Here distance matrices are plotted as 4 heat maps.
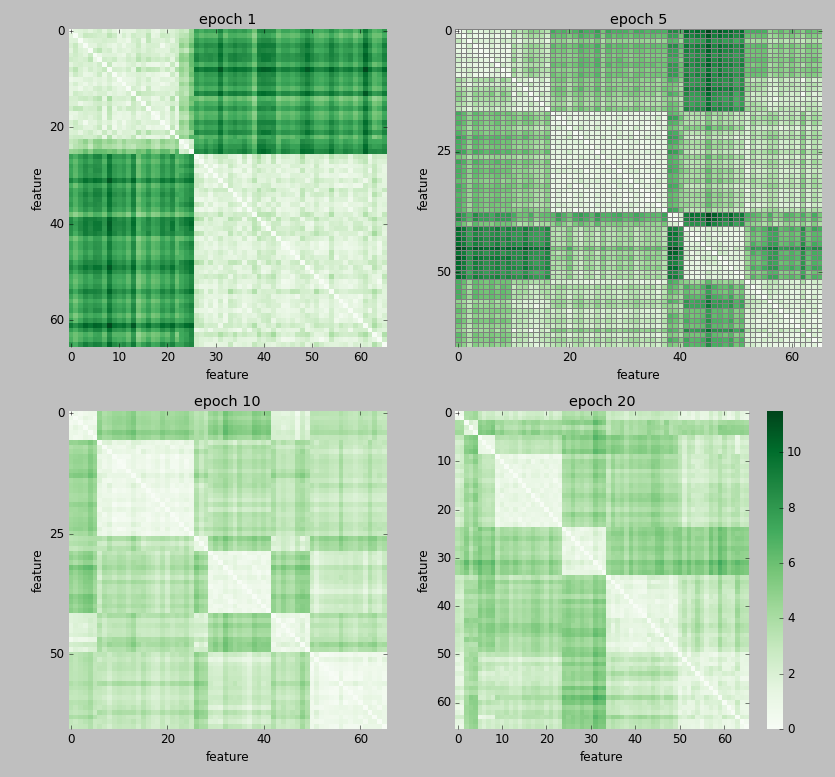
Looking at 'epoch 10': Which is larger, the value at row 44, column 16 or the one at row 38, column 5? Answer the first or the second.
the second
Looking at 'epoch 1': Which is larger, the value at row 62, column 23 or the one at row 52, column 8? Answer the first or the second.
the second
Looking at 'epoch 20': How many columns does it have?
66
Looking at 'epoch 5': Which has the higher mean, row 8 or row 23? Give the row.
8
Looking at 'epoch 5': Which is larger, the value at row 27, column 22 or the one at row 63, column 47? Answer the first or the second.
the second
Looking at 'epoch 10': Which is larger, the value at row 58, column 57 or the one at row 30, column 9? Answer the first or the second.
the second
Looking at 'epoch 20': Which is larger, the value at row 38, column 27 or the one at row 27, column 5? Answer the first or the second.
the second
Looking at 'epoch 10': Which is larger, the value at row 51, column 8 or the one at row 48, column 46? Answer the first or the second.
the first
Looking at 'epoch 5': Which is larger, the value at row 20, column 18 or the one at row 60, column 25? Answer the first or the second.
the second
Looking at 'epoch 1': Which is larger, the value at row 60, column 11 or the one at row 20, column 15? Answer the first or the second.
the first
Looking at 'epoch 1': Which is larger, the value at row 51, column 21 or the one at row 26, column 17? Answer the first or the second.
the first
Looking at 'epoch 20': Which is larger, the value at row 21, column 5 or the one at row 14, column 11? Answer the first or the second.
the first
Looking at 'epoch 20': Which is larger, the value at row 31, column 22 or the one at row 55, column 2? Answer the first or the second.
the first
